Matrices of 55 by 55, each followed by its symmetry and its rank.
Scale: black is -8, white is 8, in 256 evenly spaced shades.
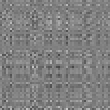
neither, rank three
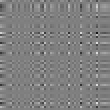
neither, rank one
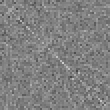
symmetric, full rank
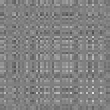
symmetric, rank two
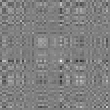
symmetric, rank three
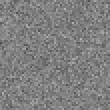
neither, full rank
